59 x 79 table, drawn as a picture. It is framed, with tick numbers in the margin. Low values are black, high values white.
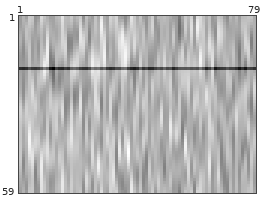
Histogram: skewed, a long tail of low values. Odd lines: row 18. Average level on the scale: 70%. Slope: none. Mirror symmetry: none.
